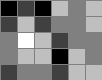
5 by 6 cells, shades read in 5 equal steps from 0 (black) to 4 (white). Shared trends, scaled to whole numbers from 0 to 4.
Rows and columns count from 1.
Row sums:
9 12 14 13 12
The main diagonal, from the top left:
0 3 3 0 3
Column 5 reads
2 2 2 3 3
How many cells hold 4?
1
